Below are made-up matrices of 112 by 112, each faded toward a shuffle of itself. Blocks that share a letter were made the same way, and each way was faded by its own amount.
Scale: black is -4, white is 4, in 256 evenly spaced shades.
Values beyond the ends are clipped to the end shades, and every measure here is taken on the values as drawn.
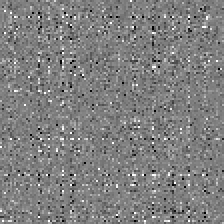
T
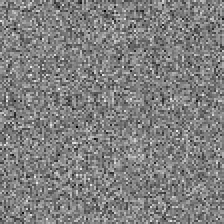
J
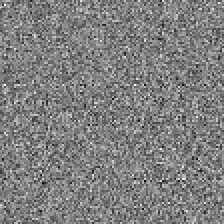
J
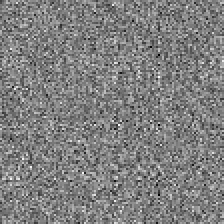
J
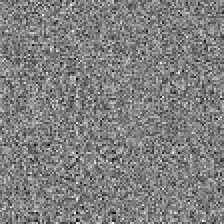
J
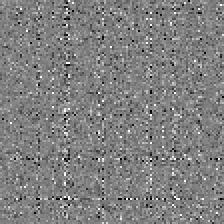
T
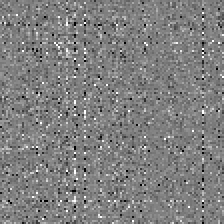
T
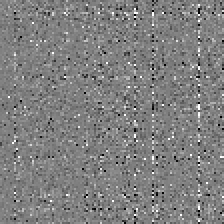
T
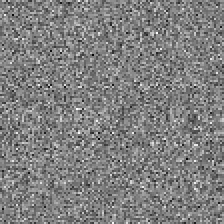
J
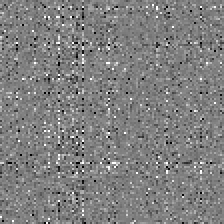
T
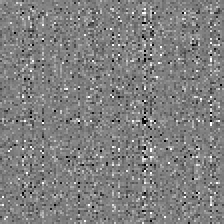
T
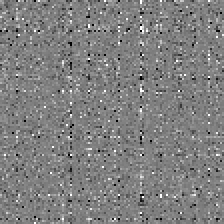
T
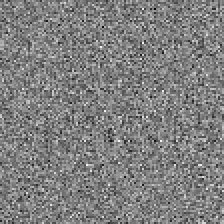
J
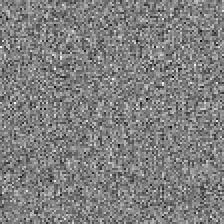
J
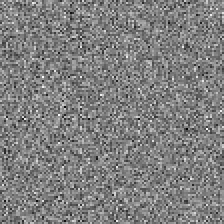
J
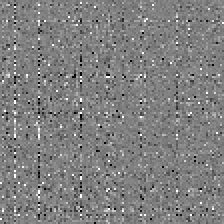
T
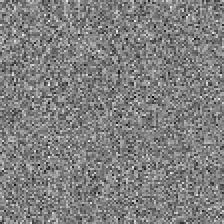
J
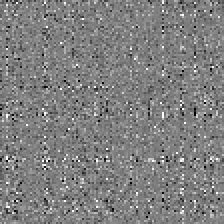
T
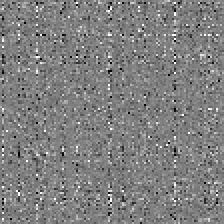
T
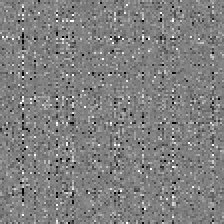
T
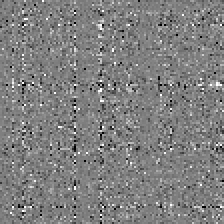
T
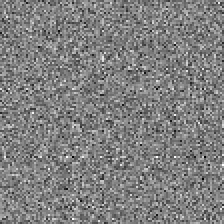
J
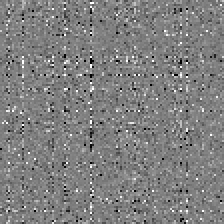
T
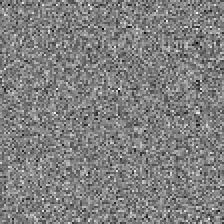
J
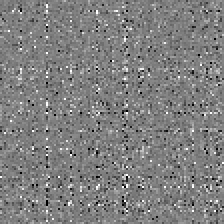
T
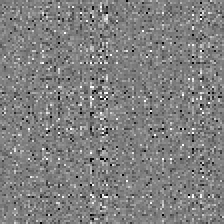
T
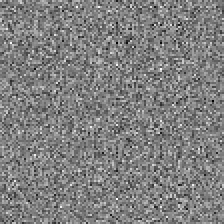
J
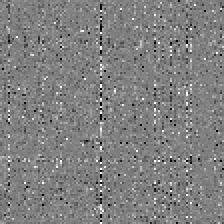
T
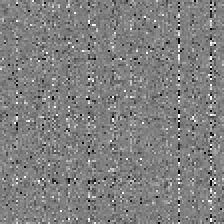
T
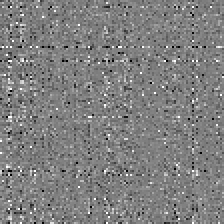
T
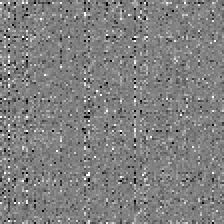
T
